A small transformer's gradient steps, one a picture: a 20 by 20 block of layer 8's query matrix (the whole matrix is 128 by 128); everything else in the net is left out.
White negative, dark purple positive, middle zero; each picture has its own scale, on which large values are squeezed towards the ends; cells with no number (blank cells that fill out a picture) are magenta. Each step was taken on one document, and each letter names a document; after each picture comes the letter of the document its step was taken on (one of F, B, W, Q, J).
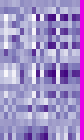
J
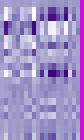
J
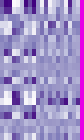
J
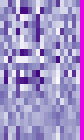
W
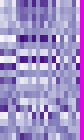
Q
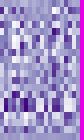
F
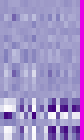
J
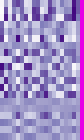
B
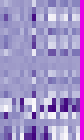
J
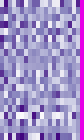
W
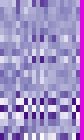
Q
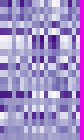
Q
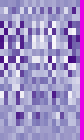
F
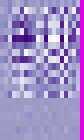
F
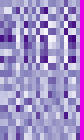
F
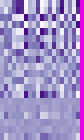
W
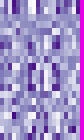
B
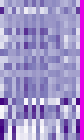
Q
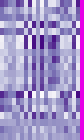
Q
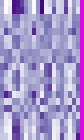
B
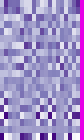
W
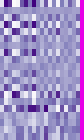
J
